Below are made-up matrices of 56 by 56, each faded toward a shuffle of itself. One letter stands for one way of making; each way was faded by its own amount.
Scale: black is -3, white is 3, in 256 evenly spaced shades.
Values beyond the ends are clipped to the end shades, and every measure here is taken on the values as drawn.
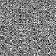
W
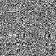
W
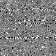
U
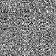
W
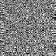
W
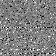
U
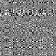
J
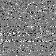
U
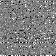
U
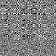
J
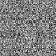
W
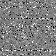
U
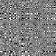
J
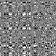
J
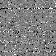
U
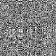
W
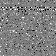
U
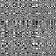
J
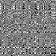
J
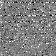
U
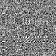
W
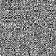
W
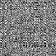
W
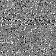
U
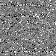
U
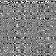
J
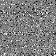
U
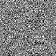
W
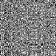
W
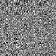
W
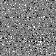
U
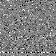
U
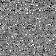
U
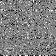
U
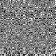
J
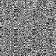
W
